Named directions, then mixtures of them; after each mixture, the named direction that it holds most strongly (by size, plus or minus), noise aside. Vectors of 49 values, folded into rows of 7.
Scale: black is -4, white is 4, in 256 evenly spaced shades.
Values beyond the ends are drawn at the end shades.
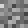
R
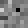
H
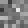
H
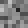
H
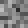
H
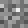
R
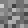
R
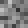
H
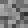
R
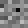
H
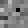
H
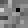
H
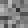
H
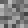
R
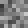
R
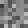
R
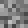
R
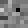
H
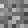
R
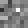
H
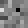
H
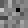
H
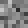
H
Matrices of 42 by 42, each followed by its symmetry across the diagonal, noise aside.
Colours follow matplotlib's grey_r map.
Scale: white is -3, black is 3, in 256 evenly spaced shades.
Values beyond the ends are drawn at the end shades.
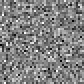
neither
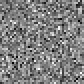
neither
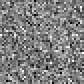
antisymmetric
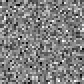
antisymmetric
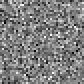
antisymmetric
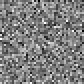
antisymmetric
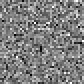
neither
